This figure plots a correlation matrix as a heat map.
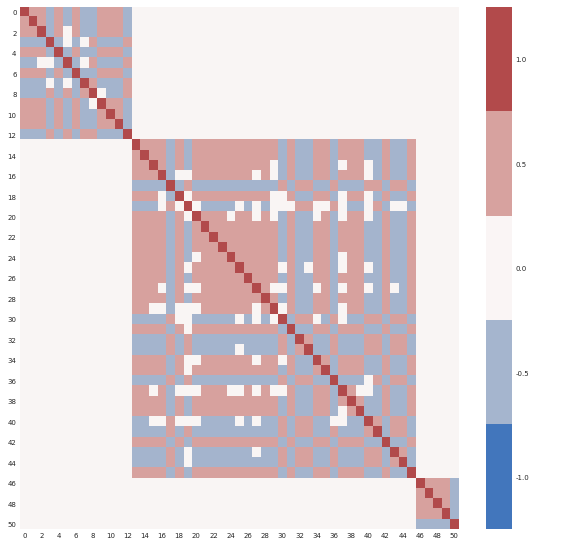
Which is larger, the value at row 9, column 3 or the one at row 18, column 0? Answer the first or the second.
the second
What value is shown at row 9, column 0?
0.5
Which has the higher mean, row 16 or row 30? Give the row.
16
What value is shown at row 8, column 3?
0.5
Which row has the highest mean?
25
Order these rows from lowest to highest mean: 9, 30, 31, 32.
32, 30, 9, 31
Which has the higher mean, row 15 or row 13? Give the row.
13
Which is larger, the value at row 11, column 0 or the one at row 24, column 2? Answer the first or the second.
the first
